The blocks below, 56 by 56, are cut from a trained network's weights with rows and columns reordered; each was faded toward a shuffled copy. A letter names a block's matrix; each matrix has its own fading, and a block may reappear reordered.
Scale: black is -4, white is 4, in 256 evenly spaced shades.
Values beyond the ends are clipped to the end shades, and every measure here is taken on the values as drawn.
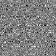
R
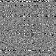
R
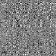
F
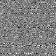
R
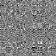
F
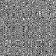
F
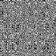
F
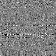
R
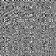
F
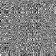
F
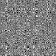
F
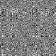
F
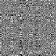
F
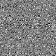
R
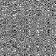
F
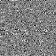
R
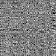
F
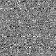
R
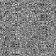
F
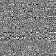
R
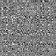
F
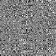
F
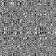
F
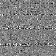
R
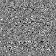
R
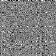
R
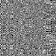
F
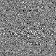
R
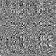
F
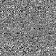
R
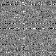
R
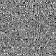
R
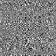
F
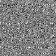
R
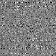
R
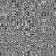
F
